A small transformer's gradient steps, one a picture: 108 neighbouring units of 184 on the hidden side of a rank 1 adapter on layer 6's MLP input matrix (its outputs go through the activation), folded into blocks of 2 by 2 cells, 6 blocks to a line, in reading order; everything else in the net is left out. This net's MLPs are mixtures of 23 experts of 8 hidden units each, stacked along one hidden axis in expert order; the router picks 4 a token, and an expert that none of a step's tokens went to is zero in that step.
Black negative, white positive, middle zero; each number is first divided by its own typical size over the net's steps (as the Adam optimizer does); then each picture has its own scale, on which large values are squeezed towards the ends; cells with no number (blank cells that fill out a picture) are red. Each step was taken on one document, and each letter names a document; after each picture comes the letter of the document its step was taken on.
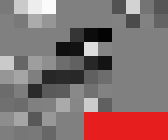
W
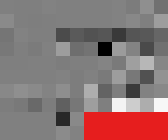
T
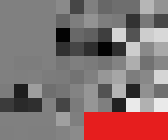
T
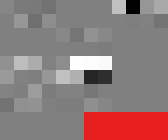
W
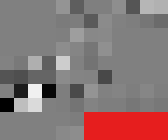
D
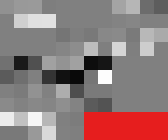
W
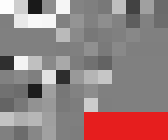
W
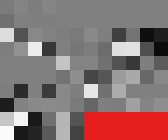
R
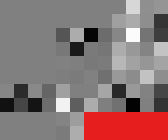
T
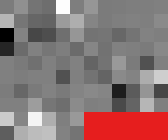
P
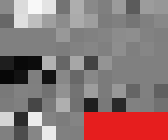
W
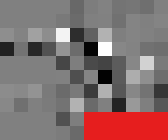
T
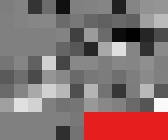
D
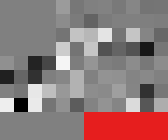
D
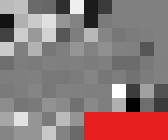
P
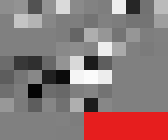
W
